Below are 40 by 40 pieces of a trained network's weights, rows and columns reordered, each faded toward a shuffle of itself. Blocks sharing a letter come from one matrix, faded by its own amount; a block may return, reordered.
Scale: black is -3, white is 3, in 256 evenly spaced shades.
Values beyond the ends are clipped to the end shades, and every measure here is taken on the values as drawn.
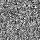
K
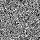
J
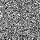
K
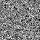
K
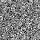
K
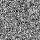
K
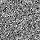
J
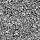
J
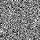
J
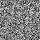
K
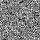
J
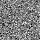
K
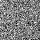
K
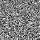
K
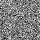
K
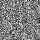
K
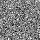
J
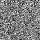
K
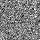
K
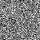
J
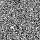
J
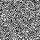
J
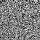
J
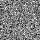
J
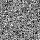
J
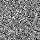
K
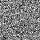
J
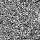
K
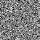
J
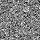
J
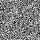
K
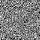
J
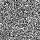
K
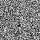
K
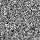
K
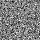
J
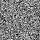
K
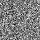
K
